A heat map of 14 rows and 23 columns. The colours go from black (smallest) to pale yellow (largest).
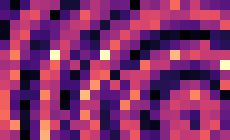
Average level on the scale: 40%. Odd rows or columns: none. Histogram: bell-shaped. Mirror symmetry: none. Rings: centred on the bottom right. Slope: none.
